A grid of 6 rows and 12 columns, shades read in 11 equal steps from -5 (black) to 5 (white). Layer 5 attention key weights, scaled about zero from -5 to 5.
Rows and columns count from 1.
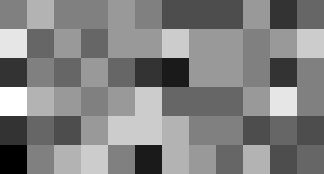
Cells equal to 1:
16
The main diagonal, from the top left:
0 -1 -1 0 3 -4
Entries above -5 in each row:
12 12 12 12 12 11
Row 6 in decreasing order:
3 2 2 2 1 0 0 -1 -1 -2 -4 -5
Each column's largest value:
5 2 2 3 3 3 3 1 1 2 4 3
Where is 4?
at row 2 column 1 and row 4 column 11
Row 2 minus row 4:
-1 -3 0 -1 0 -2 4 2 2 -1 -3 3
